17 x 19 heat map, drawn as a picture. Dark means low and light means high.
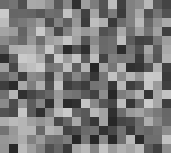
Ninth with the lowest average: bottom middle. Slope: none. Stripes: none. Grain: fine.
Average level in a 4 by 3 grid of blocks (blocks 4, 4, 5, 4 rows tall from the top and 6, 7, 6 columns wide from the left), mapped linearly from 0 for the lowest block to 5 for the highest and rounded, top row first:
322 / 531 / 014 / 502
